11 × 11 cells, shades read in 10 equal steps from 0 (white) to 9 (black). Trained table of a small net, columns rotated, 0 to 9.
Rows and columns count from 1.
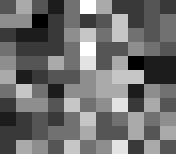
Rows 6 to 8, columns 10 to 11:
8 8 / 4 5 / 3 6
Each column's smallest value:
3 2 4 3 2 0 3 1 2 3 3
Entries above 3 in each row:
8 10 9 10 8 7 8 8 9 8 7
